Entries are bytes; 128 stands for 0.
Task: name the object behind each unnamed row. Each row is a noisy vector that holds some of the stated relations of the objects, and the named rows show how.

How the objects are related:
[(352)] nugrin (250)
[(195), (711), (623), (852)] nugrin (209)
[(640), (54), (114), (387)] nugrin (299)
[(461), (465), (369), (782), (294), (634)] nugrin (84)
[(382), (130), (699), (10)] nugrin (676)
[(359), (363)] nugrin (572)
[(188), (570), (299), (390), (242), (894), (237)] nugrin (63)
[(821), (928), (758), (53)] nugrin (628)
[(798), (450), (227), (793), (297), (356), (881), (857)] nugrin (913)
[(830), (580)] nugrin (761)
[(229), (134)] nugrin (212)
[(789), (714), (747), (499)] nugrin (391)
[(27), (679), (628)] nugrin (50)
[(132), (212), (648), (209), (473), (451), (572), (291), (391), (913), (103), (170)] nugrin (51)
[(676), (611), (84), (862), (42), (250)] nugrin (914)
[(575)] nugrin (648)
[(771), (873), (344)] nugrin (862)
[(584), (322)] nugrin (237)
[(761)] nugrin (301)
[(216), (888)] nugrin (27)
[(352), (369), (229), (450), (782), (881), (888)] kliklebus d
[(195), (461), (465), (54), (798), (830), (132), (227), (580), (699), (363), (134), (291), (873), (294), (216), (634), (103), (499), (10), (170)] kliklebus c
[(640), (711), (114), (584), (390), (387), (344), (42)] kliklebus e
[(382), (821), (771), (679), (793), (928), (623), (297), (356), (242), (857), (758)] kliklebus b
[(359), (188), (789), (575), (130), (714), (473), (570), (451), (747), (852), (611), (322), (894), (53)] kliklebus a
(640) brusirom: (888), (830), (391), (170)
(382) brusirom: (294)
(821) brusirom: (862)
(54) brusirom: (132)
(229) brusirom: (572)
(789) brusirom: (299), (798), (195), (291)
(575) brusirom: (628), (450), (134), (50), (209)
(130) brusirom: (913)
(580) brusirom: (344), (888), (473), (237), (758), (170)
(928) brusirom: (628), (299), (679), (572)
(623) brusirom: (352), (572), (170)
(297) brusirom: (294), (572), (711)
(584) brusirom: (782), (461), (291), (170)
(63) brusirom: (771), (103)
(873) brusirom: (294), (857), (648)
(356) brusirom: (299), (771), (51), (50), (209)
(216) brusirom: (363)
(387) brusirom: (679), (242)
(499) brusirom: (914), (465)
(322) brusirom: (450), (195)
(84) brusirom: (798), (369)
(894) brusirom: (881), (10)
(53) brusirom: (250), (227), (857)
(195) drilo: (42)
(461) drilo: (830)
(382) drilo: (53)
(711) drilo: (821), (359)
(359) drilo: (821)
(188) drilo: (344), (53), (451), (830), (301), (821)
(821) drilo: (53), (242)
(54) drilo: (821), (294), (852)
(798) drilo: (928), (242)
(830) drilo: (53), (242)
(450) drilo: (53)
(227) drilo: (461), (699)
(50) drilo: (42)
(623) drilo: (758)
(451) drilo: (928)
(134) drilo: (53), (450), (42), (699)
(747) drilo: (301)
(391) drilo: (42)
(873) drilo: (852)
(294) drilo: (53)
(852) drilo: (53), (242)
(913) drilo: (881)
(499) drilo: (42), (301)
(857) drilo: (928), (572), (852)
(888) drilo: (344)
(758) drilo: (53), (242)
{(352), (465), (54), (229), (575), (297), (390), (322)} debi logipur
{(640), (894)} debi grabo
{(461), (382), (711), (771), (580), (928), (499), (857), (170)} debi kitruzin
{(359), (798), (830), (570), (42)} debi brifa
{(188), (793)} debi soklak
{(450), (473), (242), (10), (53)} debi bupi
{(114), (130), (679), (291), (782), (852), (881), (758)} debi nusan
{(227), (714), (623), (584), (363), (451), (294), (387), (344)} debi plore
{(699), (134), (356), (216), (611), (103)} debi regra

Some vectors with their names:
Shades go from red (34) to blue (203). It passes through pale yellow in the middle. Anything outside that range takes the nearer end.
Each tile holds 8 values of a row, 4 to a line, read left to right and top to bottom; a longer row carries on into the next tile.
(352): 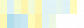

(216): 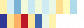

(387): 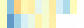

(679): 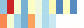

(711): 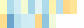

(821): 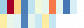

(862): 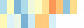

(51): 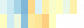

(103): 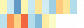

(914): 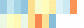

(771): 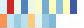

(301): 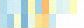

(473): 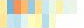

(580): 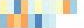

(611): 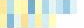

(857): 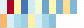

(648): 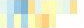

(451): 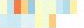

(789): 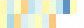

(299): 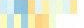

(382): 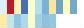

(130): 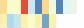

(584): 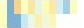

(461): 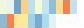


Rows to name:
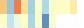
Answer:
(188)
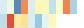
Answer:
(291)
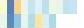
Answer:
(42)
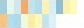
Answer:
(881)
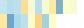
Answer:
(114)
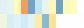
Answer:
(852)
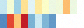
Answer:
(499)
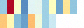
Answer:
(758)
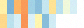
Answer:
(894)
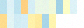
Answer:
(782)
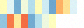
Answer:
(134)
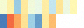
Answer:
(873)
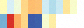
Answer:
(54)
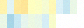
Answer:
(229)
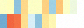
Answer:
(634)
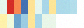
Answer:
(623)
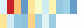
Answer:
(297)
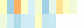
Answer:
(450)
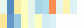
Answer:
(640)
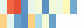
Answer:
(242)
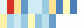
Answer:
(928)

